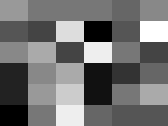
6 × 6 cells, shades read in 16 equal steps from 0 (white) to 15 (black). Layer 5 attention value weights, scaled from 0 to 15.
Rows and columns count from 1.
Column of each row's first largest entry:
5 4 3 4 4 1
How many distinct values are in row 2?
5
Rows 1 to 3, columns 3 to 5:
8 8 9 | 2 15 10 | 11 1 8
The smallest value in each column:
6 5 1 1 8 0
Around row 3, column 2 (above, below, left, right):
11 7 7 11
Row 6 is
15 8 1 9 10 10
